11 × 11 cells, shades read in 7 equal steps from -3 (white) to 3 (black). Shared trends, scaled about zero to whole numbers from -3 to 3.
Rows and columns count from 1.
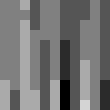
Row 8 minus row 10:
1 -1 0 1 0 1 -1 0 0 0 -1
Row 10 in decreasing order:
3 2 1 1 1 0 -1 -1 -1 -1 -1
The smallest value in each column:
-1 0 -1 -1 0 -1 1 1 -2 0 1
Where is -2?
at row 11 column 9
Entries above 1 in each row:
0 0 0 0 1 1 1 1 2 2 2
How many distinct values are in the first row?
3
